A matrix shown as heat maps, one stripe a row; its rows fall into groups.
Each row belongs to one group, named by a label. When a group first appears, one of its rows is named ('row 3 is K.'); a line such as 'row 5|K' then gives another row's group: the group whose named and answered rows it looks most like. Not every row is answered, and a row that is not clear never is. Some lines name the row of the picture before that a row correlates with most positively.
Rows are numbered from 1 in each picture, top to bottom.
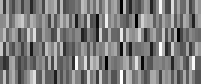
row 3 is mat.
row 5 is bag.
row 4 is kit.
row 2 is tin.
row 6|mat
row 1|kit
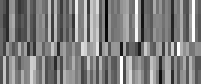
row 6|mat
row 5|mat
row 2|bag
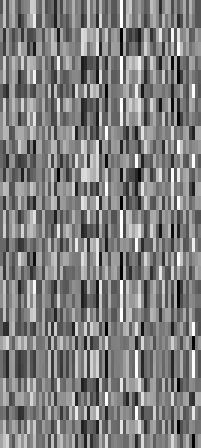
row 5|mat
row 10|tin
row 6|mat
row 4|kit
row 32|tin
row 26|bag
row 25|tin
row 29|tin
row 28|mat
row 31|mat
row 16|mat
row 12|bag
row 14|tin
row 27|bag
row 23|mat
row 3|kit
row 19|kit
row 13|kit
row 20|kit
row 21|mat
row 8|mat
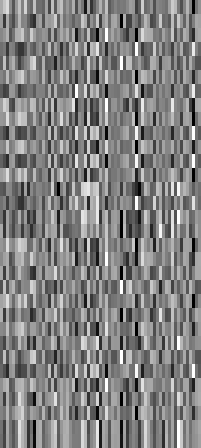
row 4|bag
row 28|tin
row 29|kit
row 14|kit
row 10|bag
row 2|kit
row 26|mat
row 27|bag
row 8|tin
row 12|bag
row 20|kit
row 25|kit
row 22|tin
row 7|bag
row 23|kit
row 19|tin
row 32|kit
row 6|tin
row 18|tin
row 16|kit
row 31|kit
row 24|tin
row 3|tin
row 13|tin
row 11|tin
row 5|mat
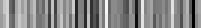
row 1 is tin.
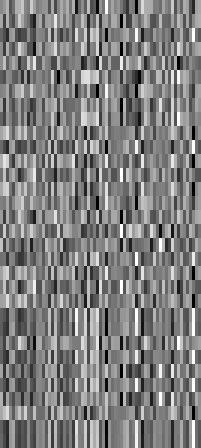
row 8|kit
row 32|bag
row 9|kit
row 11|bag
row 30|tin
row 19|bag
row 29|kit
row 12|tin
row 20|tin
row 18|kit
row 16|kit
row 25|kit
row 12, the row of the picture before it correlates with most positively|1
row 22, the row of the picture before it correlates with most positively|2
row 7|tin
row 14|tin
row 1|tin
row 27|kit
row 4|kit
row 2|kit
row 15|tin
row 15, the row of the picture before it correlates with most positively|2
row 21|mat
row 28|bag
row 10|tin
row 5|mat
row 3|bag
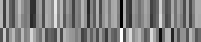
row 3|mat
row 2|kit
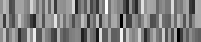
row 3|mat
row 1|tin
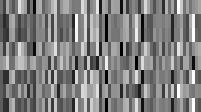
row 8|bag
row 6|bag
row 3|bag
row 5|tin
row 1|kit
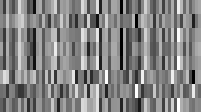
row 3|kit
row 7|bag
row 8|kit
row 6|tin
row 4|kit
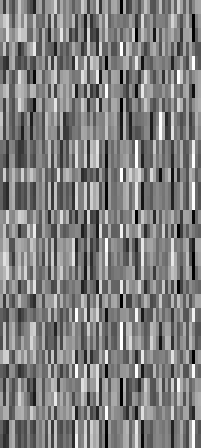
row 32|bag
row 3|tin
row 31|bag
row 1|kit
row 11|bag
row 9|kit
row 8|kit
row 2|tin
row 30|tin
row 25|mat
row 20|tin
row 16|tin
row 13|mat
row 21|mat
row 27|bag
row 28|kit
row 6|kit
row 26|tin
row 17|mat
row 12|bag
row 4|mat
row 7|tin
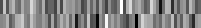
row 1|mat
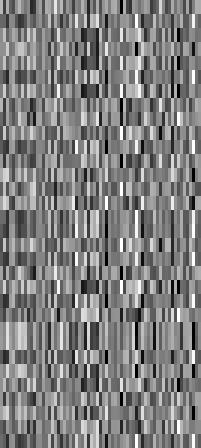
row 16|bag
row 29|kit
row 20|kit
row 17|bag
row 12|kit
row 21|mat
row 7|mat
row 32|bag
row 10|mat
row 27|tin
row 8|kit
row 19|bag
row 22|bag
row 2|bag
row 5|mat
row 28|mat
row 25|tin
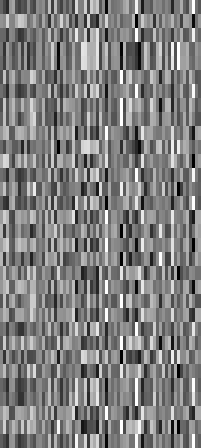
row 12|tin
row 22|mat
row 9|mat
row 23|tin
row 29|bag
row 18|tin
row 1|bag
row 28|bag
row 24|bag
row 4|kit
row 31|mat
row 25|mat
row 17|kit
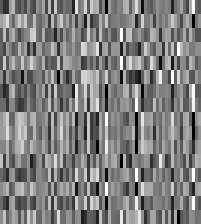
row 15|bag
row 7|bag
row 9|tin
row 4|kit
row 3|mat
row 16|mat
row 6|kit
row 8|bag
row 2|tin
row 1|bag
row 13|bag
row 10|tin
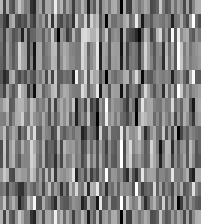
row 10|mat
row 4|kit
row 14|bag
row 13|tin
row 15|mat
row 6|bag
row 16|kit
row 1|kit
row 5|kit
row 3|kit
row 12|mat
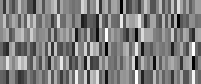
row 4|bag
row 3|tin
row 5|tin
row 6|bag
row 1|kit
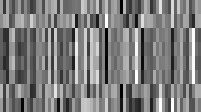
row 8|kit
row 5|bag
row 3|bag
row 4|bag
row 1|kit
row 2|tin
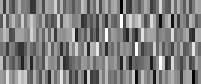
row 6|tin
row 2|mat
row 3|tin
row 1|kit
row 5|kit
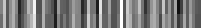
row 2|mat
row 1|mat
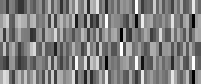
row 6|tin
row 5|bag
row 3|kit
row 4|mat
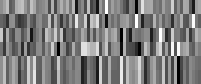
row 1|tin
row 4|kit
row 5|mat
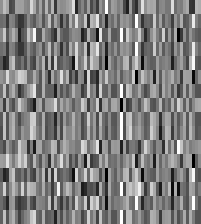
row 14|mat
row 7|mat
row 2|bag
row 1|tin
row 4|bag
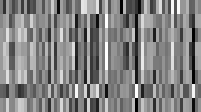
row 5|tin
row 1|kit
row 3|tin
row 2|tin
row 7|bag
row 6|tin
